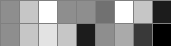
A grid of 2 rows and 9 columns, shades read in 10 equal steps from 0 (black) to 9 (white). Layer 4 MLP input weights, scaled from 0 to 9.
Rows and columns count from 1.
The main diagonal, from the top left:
5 7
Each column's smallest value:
5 7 8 5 1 4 6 2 0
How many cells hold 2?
1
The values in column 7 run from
6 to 9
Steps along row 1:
up up down same down up down down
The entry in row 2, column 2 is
7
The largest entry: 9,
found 2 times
